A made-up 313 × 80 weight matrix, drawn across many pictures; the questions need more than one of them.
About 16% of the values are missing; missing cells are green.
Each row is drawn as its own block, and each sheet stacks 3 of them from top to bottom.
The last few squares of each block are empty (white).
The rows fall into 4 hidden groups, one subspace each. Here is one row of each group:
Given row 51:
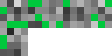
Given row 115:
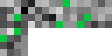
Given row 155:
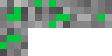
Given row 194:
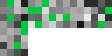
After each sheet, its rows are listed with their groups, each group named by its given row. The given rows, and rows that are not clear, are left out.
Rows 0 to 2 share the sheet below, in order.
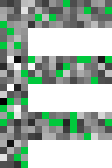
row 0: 115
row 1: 51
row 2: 51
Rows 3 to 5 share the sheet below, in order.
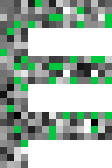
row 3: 51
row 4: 194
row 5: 115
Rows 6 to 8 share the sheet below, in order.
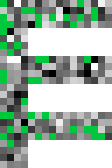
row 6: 51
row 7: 115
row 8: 115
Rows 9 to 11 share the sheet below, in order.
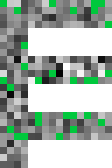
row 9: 115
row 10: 51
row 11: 51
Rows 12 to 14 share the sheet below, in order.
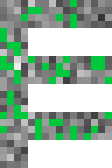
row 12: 51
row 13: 155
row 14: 115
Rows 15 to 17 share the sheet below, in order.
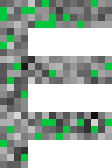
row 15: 115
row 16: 115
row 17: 115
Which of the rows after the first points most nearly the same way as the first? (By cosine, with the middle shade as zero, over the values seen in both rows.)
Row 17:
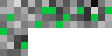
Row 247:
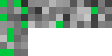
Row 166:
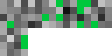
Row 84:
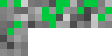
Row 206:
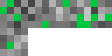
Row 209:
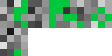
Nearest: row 166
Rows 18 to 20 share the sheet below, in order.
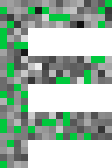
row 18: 194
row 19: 194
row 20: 51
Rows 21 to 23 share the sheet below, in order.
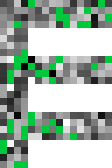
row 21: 194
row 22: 115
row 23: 51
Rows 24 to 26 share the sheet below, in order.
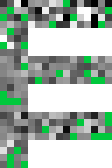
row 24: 194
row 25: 194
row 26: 194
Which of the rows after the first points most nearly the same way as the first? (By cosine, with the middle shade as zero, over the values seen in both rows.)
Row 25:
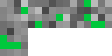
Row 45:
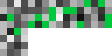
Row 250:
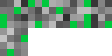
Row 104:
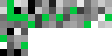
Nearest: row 104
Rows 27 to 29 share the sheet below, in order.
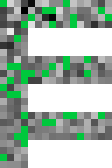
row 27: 115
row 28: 51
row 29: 115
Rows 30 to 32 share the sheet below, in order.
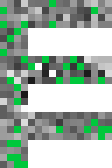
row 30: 194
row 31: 194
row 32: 115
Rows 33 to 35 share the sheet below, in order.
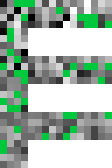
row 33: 155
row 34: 155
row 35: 194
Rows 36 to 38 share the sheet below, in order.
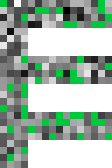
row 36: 51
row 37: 194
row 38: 51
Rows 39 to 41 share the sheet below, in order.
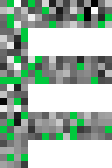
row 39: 115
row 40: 51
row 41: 155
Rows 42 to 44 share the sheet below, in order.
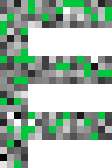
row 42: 51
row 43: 115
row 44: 51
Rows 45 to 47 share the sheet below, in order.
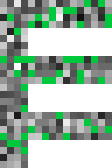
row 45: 51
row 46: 155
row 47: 51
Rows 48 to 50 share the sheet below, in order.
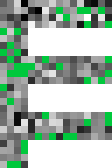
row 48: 194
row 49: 115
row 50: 155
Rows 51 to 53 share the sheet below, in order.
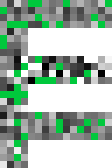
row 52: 194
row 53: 155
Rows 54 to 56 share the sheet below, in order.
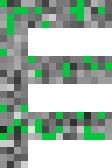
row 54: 115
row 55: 155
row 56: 155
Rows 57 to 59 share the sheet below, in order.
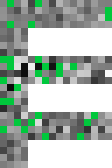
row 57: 51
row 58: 155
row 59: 194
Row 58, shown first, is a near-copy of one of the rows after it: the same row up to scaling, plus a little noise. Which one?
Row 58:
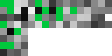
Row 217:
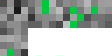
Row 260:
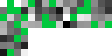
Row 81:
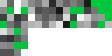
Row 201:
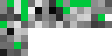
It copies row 201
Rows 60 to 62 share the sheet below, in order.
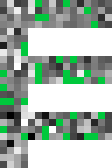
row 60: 51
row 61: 155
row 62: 115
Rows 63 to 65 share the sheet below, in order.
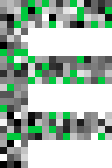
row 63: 194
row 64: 155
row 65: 51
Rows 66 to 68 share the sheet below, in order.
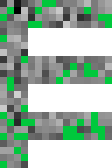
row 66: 155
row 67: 155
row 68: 155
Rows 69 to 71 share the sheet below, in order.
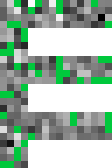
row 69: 51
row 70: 155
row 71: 155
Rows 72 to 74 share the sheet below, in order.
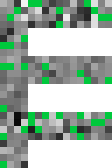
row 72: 194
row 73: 115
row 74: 155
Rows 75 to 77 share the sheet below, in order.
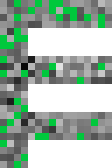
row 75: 51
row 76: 115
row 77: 115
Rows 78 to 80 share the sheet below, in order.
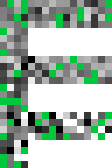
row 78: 194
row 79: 115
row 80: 51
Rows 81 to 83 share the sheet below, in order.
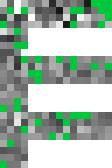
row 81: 155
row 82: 155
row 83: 155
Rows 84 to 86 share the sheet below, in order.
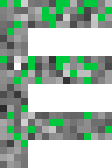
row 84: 194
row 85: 155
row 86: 115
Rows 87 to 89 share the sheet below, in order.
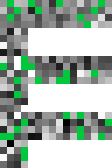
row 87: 51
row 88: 155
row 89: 51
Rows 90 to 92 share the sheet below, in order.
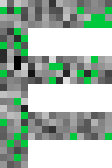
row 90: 155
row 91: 155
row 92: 115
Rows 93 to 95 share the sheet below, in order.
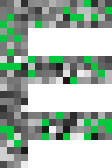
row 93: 194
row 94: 155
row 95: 194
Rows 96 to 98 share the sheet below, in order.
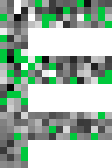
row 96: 155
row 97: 115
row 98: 194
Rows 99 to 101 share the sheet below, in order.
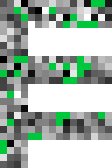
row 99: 194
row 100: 155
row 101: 51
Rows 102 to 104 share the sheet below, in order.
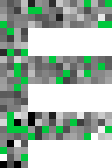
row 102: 51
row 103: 155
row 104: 51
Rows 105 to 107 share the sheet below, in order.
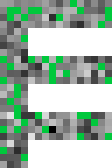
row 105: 194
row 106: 194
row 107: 115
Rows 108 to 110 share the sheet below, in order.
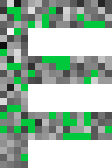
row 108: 51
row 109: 51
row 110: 194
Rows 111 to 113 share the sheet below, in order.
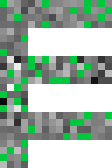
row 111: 115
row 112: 51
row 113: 155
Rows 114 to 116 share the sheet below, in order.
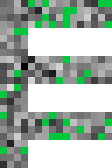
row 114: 194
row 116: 155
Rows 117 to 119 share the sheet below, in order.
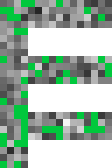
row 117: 194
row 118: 194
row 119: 51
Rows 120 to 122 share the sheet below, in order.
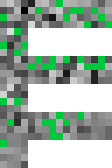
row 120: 115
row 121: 194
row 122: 155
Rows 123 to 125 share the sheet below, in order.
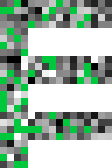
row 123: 194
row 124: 115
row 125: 115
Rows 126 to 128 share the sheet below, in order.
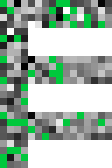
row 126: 51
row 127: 115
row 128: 115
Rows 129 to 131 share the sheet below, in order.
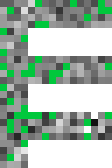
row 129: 115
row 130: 51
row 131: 115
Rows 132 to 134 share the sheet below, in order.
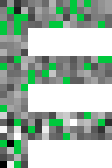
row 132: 155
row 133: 115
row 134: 155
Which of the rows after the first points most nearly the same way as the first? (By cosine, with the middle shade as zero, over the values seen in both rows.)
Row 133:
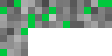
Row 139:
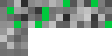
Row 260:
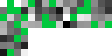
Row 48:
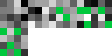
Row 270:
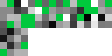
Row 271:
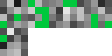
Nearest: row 270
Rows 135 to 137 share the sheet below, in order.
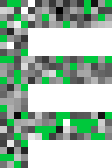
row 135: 115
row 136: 115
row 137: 51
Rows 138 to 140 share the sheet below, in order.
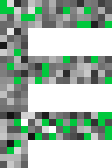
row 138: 51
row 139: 194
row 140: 115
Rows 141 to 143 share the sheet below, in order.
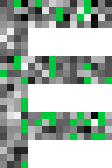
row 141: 194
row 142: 115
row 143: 115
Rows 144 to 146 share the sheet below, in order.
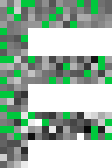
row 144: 155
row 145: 115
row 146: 194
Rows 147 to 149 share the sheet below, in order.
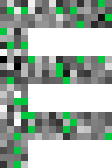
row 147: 51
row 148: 155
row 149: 155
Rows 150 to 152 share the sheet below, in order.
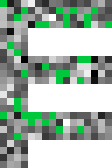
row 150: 115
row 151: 194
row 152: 51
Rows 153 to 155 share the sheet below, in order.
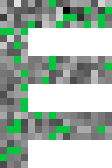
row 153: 51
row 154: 194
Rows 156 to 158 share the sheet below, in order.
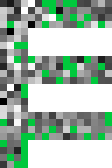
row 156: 115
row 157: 51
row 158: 155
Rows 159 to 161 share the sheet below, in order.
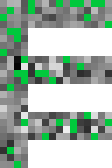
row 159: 115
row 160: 155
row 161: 194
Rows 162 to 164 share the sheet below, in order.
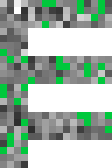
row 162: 155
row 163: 51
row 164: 155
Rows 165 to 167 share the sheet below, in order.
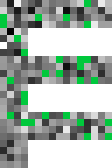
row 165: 51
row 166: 51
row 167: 194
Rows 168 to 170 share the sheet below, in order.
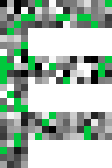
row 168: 155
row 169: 194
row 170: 115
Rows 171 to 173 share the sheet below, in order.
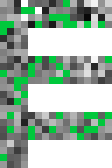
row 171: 194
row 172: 115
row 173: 115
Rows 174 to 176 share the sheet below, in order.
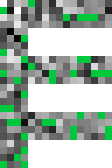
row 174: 155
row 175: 115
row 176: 115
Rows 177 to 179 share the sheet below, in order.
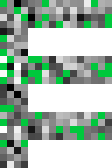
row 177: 155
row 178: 155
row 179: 155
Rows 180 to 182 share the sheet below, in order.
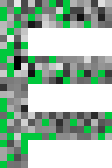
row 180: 51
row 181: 155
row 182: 115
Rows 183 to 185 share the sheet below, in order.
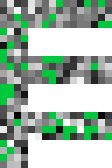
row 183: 51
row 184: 194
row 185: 51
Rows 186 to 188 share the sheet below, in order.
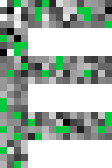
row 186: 155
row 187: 194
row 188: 51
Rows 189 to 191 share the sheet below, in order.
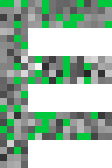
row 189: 155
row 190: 194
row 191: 51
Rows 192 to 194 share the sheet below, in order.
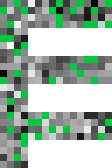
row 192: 115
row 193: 155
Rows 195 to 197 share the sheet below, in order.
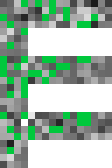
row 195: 194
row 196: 115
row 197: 115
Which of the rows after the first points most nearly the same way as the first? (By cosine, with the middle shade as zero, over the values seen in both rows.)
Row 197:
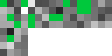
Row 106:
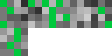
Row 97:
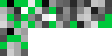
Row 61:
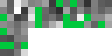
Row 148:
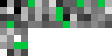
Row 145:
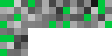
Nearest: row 97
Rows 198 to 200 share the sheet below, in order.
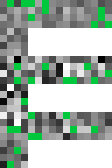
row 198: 51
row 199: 51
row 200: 155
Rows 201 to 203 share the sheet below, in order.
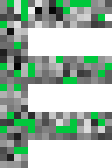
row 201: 155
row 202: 155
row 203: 115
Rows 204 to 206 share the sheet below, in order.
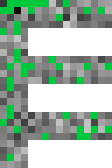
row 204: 155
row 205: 51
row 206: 115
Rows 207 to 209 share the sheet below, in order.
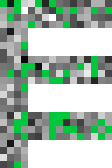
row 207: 115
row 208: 194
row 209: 51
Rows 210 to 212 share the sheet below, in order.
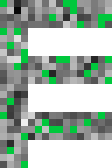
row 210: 155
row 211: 115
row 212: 115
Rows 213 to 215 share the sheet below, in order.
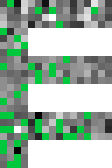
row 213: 115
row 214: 194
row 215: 155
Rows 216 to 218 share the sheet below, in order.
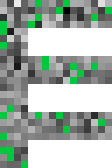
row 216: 51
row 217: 155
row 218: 115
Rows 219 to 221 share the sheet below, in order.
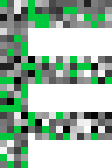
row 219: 155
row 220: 115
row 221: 194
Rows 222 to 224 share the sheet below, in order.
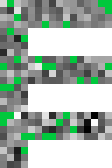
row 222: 155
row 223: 194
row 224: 115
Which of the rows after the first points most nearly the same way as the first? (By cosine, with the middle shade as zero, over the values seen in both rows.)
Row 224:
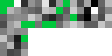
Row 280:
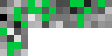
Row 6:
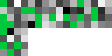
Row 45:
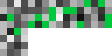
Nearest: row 45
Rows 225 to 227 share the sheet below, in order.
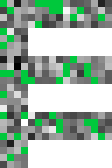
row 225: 51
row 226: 155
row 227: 115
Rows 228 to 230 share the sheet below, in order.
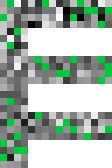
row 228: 51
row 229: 155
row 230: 115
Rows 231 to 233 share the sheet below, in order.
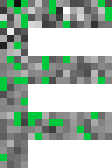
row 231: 51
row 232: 194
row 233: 115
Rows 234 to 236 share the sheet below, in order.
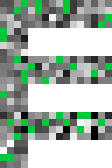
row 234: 194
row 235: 194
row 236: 194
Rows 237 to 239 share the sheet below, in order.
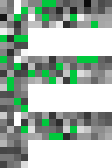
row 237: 155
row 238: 155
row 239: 155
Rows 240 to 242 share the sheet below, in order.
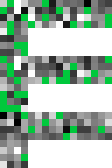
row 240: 155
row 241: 155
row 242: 155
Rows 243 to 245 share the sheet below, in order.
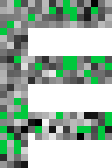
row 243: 115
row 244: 115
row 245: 194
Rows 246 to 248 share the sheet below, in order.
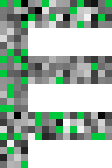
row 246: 194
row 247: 194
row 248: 51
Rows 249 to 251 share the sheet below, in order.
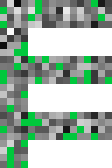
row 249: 51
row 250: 194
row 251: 194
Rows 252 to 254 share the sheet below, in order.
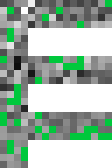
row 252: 115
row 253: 155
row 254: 115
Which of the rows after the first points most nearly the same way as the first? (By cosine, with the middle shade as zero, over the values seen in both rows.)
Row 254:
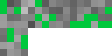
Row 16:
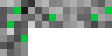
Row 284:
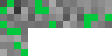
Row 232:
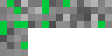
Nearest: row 232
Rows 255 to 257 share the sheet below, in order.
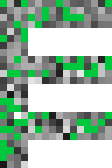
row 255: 51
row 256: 51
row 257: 155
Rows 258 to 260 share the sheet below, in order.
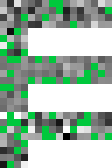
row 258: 51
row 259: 51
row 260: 155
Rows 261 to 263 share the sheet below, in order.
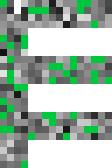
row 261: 155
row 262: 155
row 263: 194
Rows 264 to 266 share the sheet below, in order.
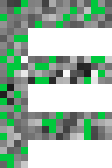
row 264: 115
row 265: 194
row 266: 194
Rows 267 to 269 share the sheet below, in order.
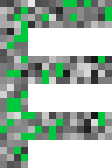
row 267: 115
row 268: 194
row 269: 115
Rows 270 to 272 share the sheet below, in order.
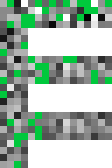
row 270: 194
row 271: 51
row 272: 51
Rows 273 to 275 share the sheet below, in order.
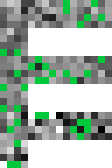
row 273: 115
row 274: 194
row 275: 51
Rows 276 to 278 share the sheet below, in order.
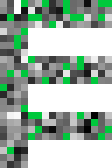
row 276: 155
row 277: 194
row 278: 115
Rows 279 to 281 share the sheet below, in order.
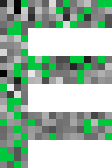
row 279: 155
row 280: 155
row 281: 115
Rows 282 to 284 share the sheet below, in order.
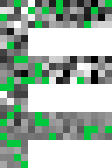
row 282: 115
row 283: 194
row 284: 155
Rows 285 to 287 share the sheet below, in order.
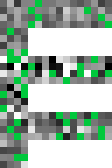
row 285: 51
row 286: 155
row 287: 155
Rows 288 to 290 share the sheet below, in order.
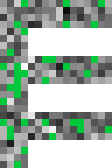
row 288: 51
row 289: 115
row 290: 115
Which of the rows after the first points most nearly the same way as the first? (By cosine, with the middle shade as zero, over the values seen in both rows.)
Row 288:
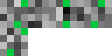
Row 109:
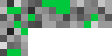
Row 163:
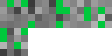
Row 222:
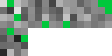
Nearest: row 109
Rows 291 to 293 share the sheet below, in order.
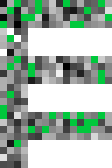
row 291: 155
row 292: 51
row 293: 51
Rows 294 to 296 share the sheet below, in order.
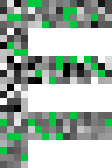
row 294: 51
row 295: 51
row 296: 155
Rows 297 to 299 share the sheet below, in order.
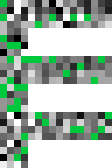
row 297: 155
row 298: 155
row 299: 51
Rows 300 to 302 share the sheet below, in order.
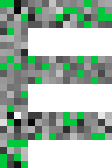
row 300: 155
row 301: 51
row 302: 51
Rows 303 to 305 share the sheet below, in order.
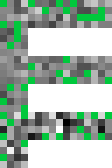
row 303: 194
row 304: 194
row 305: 51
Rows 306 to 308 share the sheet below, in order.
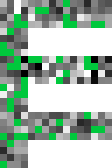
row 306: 155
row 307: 194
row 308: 194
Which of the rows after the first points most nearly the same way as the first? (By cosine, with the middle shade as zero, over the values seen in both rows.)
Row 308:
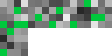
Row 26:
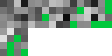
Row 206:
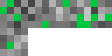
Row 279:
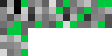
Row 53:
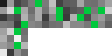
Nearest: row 279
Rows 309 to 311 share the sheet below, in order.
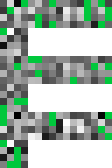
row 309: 51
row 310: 51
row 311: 51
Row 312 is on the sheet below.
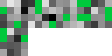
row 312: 115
